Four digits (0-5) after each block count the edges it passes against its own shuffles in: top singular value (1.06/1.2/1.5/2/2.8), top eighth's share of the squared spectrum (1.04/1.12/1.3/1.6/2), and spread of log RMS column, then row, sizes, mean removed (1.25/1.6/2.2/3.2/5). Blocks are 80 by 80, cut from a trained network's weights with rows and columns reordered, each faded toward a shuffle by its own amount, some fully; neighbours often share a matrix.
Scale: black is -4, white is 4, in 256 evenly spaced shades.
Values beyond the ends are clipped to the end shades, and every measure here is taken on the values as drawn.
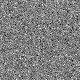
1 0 0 0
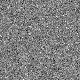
0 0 0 0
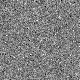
0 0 0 0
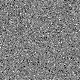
1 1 0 0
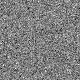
0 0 0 0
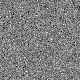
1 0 0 0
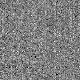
2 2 1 1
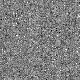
2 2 0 1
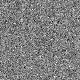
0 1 0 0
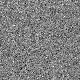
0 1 0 0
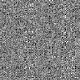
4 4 3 2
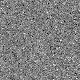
1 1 0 0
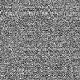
4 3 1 2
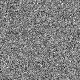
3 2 0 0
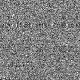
3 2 0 1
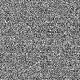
3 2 0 1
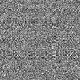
4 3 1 2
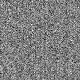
2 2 0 0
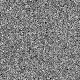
1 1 0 0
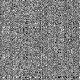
3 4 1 2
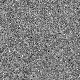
0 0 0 0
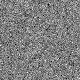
0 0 0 0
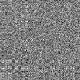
4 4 1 2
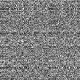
4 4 1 2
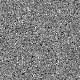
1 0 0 0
